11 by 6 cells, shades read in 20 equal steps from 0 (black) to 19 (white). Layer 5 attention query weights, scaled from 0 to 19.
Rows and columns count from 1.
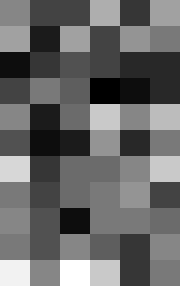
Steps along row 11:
down up down down up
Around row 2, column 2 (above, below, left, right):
5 4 12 12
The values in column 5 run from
1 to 11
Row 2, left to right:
12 2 12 5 11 9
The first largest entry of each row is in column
4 1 3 2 4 4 1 5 1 3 3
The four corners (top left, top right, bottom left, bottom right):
10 12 18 9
